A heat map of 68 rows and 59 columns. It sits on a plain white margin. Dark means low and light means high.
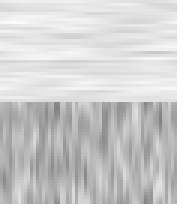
It is made of 2 by 1 panels. Panel 1,1: very high, streaked across, faint in contrast. Panel 2,1: high, streaked downward.
